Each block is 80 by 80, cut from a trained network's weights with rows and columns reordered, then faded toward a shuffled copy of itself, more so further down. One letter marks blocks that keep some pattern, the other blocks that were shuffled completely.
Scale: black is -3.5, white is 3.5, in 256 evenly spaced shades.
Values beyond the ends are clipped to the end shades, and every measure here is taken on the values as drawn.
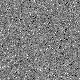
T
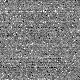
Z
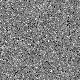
T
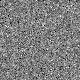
T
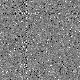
Z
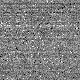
Z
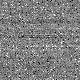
Z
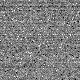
Z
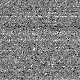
Z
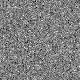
Z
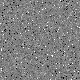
T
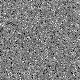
T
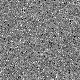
T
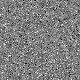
T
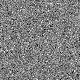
T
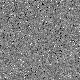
T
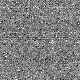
Z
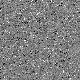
Z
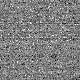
Z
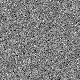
T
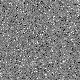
T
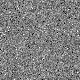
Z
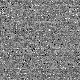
Z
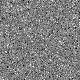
T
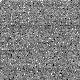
Z
